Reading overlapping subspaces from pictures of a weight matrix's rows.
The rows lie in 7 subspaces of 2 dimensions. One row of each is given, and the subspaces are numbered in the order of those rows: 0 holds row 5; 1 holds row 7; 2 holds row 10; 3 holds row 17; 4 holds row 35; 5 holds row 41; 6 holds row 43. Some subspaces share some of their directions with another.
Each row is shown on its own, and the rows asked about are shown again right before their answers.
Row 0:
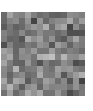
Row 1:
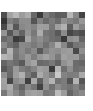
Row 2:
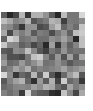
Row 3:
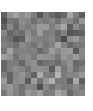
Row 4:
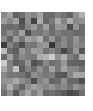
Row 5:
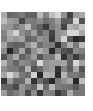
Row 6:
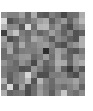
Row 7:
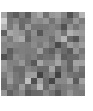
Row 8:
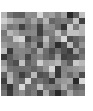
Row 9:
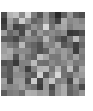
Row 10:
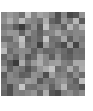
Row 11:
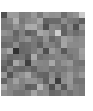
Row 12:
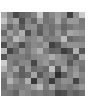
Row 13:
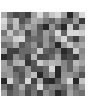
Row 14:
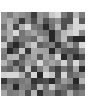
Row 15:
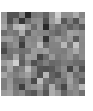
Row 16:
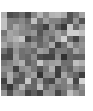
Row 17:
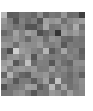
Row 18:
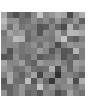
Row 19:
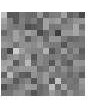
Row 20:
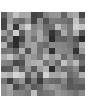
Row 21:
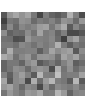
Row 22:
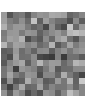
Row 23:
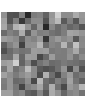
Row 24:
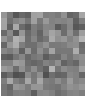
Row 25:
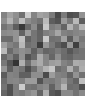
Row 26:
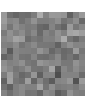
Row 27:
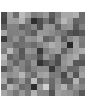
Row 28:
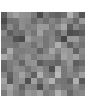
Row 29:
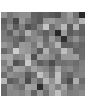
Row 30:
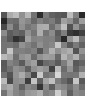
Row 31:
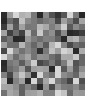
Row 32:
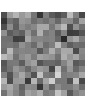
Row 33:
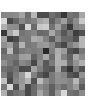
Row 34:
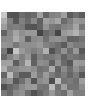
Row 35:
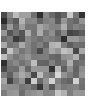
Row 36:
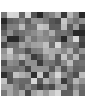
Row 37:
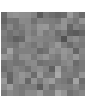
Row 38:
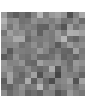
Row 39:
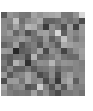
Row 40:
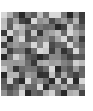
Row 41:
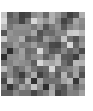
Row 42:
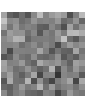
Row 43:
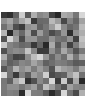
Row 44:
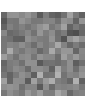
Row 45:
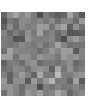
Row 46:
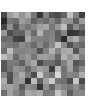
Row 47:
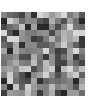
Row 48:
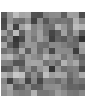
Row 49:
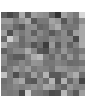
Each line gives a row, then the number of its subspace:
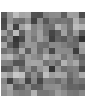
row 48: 0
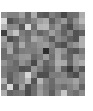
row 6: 1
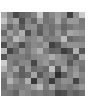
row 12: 4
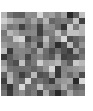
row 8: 2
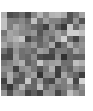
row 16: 4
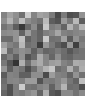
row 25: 2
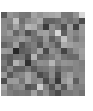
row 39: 3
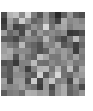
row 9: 2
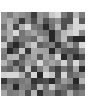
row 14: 0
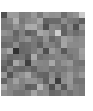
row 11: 3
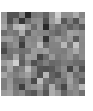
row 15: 2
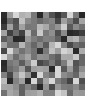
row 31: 4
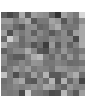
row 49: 6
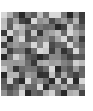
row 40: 6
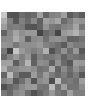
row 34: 3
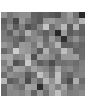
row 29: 3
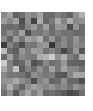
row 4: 4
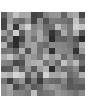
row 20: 0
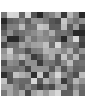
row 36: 6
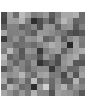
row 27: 5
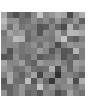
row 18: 5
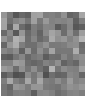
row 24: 0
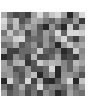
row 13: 3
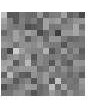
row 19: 3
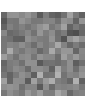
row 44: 0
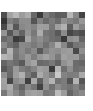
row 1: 0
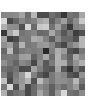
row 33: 1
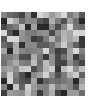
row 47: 1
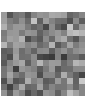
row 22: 4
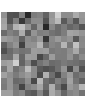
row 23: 2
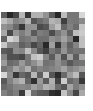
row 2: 6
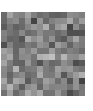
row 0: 4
